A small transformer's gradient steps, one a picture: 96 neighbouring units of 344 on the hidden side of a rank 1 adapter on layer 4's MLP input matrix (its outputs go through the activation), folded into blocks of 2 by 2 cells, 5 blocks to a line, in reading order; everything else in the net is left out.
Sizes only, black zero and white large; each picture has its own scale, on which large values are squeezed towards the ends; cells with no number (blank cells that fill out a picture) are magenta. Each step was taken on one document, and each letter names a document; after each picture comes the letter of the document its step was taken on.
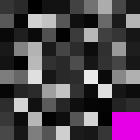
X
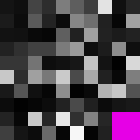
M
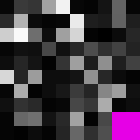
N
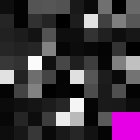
M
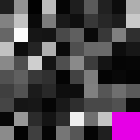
N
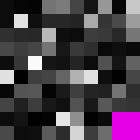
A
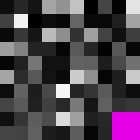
A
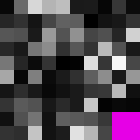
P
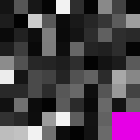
A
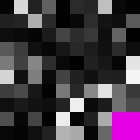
M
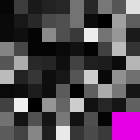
M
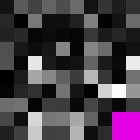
M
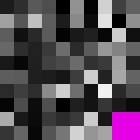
X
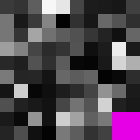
N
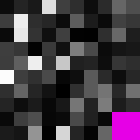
N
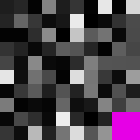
A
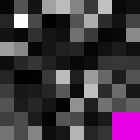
A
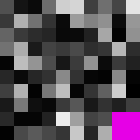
A
